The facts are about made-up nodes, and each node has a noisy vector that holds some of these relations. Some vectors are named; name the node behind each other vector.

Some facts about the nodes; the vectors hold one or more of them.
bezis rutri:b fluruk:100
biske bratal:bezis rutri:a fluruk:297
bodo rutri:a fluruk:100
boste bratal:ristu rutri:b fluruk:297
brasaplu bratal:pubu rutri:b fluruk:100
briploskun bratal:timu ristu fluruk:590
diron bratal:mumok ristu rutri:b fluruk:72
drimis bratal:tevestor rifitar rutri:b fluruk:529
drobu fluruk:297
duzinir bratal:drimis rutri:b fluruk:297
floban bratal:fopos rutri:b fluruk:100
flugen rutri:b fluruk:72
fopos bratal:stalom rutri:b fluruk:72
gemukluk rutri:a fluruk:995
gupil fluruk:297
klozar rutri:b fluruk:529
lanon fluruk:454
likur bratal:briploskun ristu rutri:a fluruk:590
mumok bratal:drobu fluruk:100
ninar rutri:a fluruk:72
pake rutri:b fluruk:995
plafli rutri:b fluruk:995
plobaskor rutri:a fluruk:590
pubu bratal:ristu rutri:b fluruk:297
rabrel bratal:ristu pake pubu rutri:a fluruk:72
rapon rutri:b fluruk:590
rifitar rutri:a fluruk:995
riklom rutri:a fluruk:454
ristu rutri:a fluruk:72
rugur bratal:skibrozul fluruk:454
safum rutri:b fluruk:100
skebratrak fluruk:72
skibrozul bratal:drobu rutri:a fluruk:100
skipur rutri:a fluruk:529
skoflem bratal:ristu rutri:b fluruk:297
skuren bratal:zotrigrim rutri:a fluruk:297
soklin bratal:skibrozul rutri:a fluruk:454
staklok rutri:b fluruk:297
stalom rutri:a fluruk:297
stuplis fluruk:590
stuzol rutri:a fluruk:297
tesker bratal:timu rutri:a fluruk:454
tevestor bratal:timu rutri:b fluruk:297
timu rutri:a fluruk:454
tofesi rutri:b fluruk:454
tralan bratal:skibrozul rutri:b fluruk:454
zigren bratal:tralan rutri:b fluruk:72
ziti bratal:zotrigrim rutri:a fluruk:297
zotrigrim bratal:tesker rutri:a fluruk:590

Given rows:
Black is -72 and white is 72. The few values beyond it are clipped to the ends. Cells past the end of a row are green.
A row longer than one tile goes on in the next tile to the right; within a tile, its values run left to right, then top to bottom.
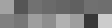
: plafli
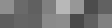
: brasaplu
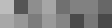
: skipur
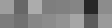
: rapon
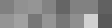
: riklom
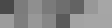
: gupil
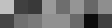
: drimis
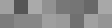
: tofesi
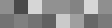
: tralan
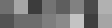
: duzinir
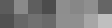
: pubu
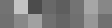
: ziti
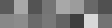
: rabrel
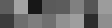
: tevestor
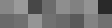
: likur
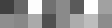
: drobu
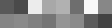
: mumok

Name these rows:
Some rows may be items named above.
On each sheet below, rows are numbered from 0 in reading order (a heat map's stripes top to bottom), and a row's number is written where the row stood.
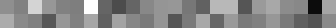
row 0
soklin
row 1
skebratrak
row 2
bezis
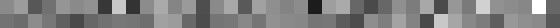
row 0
likur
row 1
klozar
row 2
safum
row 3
pake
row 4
soklin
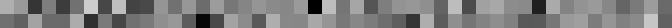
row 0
rifitar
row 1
drimis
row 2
fopos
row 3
ristu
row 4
bezis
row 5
riklom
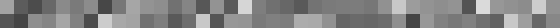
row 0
pake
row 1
ninar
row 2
stuzol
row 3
diron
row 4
tralan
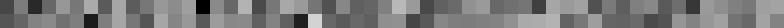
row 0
briploskun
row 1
floban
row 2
rabrel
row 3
brasaplu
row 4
staklok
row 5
zotrigrim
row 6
lanon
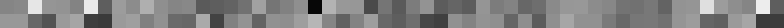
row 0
skibrozul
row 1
bodo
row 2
flugen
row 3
zotrigrim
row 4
stuplis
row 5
plobaskor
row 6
skibrozul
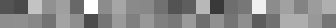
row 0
rugur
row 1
gemukluk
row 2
zigren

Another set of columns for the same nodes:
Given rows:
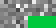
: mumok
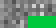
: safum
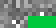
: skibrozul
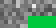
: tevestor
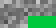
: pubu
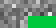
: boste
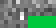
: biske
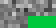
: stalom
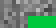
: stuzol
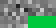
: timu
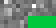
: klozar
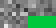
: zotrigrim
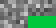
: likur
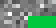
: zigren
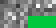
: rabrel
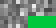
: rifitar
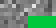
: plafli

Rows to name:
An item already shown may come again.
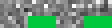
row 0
drobu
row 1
floban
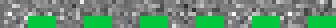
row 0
diron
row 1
riklom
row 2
plobaskor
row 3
zotrigrim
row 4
diron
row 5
fopos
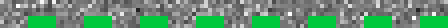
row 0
floban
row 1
plafli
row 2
skebratrak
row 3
pake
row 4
rifitar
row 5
flugen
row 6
tralan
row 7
bezis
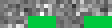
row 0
ristu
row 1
gemukluk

